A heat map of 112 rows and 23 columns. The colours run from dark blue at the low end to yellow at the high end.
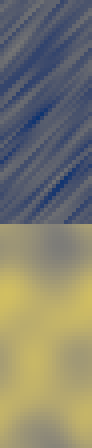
It is made of 2 by 1 panels. Panel 1,1: low, slanting up to the right. Panel 2,1: high, smooth.
